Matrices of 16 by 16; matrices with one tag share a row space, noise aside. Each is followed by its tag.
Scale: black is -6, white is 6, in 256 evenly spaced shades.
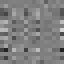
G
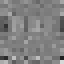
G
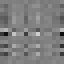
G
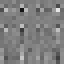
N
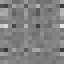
G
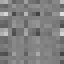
G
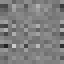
G
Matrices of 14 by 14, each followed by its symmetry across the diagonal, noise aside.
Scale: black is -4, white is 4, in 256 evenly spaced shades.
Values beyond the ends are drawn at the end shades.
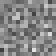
symmetric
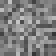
symmetric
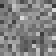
neither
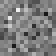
symmetric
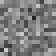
neither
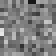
antisymmetric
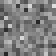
antisymmetric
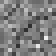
symmetric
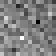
antisymmetric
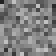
neither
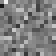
antisymmetric
